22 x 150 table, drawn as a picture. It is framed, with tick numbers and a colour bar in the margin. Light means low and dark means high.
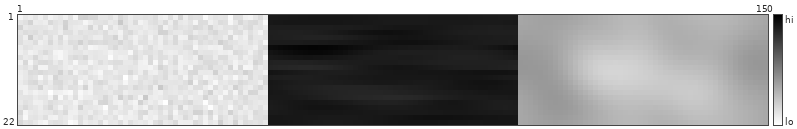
It is made of 1 by 3 panels. Panel 1,1: very low, fine-grained, faint in contrast. Panel 1,2: very high, streaked across, faint in contrast. Panel 1,3: low, smooth.
